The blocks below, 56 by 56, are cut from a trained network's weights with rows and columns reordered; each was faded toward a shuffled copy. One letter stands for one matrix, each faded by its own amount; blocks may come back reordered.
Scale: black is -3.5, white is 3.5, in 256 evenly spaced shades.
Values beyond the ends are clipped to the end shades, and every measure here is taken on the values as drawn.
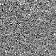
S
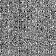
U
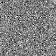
S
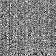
U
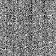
U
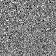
S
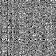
U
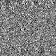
S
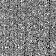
U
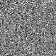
S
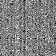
U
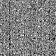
U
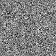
S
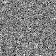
S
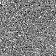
S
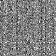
U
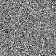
S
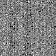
U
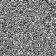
S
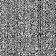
U
